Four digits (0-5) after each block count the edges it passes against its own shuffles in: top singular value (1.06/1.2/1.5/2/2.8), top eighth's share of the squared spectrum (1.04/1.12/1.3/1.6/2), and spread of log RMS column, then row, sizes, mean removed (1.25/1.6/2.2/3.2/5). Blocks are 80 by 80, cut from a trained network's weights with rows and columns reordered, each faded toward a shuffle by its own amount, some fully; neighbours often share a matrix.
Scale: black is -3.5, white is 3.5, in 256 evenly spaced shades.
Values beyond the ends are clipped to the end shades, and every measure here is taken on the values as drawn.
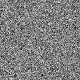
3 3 1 0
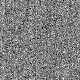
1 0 0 0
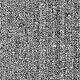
3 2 0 2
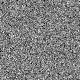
0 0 0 0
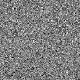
2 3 1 1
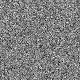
0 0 0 0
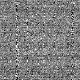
3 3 3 0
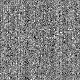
3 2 0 2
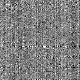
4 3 0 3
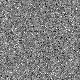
0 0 0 0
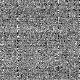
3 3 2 0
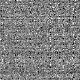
3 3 3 0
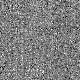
1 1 0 0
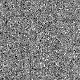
1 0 0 0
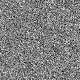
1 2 0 0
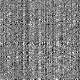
4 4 1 3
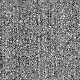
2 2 0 1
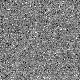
0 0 0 0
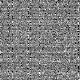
3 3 3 0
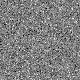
0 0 0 0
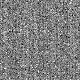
2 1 0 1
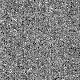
1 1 0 0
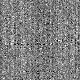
3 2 1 2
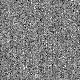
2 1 0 0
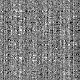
4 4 1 3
